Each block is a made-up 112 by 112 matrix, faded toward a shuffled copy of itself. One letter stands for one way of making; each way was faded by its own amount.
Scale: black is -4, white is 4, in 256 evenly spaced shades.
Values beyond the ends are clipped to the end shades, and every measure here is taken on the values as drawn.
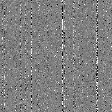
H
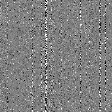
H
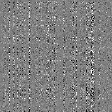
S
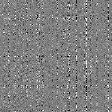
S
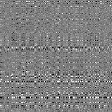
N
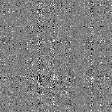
S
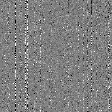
H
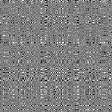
N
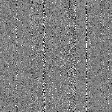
H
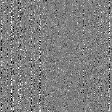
H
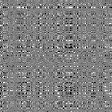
N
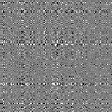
N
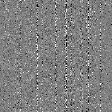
H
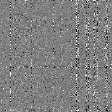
S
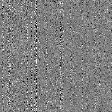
H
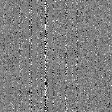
H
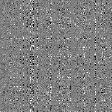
S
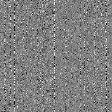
H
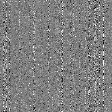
H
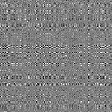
N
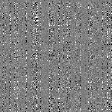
S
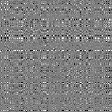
N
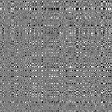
N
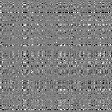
N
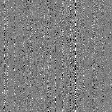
H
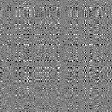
N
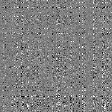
S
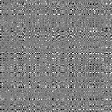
N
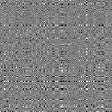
N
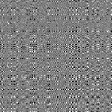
N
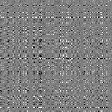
N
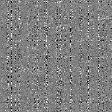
S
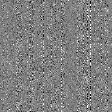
H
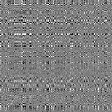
N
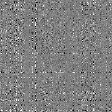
S
